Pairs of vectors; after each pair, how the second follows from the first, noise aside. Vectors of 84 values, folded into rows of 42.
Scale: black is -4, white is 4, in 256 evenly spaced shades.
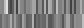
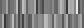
shuffled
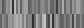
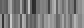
shuffled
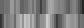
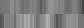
shrunk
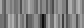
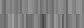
shrunk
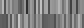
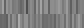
shrunk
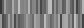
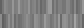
shrunk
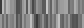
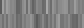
shrunk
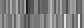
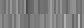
shrunk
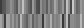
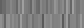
shrunk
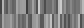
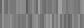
shrunk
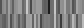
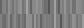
shrunk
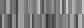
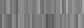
shrunk
